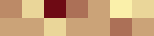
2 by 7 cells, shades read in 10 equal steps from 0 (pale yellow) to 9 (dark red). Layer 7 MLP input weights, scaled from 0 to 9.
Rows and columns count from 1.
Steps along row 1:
down up down down down up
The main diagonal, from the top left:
4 3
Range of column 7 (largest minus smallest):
2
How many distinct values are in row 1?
6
